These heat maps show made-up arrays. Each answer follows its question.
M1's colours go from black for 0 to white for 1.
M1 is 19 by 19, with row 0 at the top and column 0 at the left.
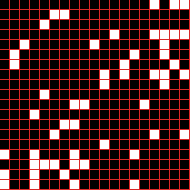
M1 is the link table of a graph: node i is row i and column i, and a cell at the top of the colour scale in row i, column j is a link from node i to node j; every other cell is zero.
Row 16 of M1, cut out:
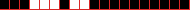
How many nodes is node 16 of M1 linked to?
5
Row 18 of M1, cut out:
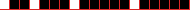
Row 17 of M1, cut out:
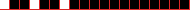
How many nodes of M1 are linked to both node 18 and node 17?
2
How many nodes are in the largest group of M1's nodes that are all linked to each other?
2
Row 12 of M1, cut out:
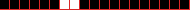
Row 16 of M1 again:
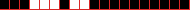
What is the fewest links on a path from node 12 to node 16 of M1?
2
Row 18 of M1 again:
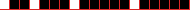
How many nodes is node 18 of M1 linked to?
4
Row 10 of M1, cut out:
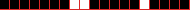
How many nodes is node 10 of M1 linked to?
3
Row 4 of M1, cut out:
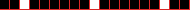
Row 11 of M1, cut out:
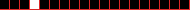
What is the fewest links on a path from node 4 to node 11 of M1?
3
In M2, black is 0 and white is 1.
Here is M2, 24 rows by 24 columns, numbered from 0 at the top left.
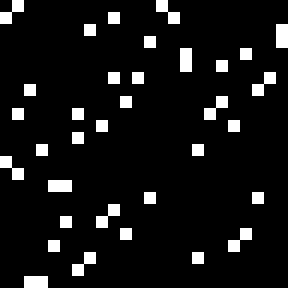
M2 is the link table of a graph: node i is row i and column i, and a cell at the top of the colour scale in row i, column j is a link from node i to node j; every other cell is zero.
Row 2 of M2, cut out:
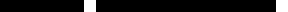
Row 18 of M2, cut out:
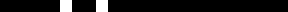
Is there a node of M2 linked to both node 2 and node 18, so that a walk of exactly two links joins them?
no
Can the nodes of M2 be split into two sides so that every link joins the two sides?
no
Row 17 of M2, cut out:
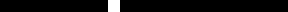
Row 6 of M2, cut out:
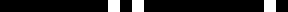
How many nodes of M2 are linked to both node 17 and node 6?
1
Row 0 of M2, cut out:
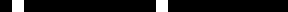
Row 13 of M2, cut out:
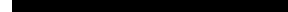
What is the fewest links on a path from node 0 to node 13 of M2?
1
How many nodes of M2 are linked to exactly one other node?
5
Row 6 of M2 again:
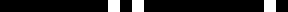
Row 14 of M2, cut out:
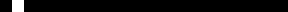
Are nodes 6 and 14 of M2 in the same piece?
yes
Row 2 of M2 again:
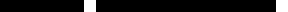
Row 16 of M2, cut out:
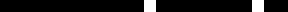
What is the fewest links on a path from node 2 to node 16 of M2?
3
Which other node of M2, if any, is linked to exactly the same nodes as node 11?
node 22
